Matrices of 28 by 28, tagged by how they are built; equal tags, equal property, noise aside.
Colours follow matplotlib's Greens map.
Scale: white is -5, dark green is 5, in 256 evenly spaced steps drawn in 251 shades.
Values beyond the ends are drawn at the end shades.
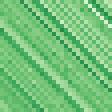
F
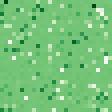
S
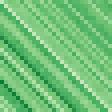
F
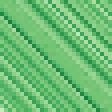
F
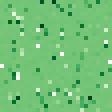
S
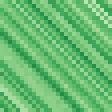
F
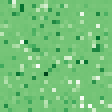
S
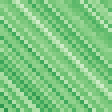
F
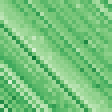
F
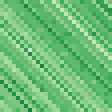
F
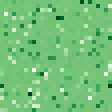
S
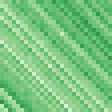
F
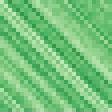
F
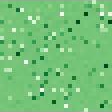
S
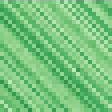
F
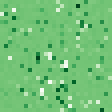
S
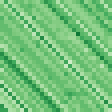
F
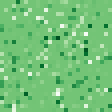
S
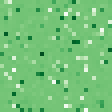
S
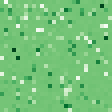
S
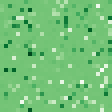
S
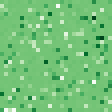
S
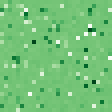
S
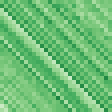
F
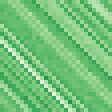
F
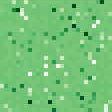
S
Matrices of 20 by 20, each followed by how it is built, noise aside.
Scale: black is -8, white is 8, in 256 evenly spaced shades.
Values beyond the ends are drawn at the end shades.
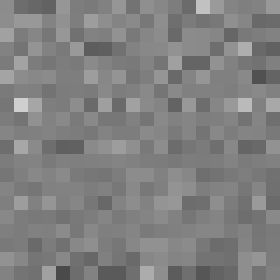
uneven rows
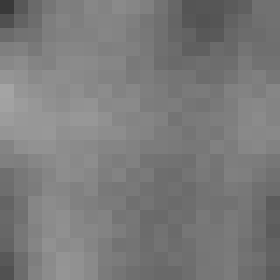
smooth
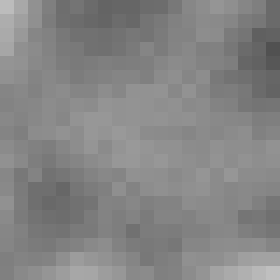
smooth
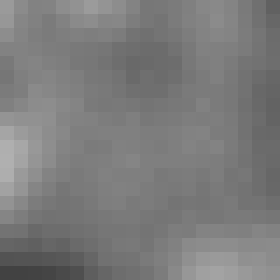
smooth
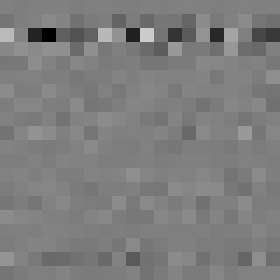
uneven rows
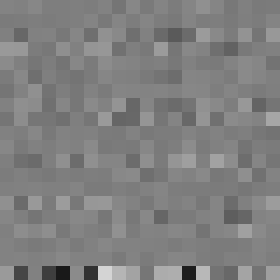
uneven rows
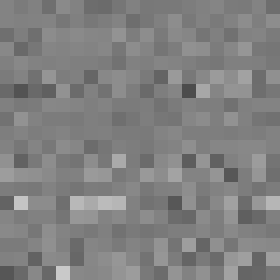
uneven rows
